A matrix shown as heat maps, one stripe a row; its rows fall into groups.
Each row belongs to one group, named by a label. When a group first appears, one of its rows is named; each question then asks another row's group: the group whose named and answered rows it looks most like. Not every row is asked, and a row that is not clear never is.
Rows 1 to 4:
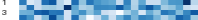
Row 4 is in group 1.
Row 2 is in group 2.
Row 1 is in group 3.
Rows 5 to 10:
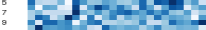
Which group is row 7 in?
2
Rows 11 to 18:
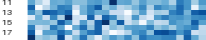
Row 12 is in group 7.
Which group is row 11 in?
7
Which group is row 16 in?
3
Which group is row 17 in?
7
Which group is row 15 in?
3
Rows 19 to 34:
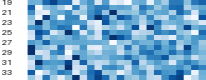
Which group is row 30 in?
2
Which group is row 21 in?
7
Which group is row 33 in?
7
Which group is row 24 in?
1
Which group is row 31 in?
1
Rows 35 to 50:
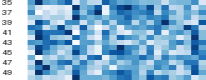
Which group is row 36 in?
2
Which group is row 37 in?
2
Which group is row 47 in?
1
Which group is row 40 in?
1
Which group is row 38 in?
2
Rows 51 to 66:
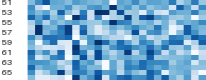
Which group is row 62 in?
3
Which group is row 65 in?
3
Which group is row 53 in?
3
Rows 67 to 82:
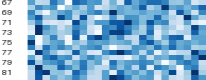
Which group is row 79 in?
3
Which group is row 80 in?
1
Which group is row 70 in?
1
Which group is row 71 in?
2
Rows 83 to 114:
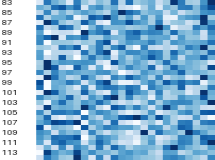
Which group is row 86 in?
3
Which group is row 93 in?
2
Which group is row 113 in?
1
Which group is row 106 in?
2
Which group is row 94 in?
3
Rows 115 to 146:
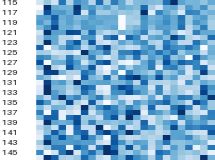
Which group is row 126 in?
1
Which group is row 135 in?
1
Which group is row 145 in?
3
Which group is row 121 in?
1
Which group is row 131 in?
1
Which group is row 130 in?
2
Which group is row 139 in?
1
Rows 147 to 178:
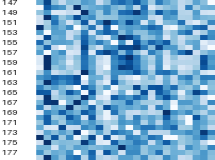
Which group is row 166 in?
2
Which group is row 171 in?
1
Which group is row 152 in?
3
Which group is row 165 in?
1
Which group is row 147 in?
2
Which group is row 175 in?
2
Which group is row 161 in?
2
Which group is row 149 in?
2
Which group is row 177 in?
3
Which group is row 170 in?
1
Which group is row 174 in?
3
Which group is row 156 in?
2
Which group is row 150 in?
1
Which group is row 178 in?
1
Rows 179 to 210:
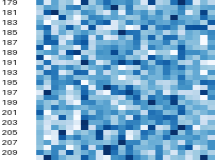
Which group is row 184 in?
1
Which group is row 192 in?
7
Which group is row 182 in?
3
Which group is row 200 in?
7
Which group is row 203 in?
2
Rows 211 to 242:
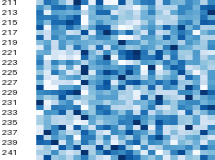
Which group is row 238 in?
3
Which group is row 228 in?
7
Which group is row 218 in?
7
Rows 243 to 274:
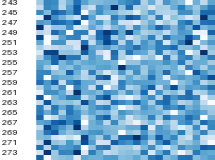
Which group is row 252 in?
2
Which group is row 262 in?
7
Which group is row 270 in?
2
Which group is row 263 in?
2
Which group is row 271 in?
2
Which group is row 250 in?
7
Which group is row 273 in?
1
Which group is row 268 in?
1
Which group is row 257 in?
1
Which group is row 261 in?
1
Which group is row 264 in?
7
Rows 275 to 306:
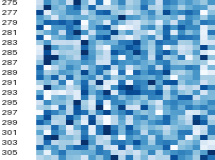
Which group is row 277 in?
7
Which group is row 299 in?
1
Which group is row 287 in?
2
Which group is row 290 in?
3
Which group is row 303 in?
2
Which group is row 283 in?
2
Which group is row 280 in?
7
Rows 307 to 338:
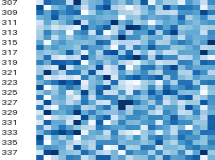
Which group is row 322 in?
2
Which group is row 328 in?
7
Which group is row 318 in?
2
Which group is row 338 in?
7
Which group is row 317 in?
3
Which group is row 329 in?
1
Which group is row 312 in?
2
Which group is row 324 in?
7
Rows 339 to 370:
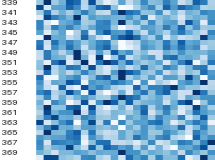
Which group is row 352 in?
1
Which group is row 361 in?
1
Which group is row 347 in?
7
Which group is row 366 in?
1
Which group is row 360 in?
1
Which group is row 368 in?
3
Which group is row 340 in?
7
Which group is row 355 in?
3
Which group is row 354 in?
7
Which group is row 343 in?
7
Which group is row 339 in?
1
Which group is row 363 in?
3
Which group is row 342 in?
1
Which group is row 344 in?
7
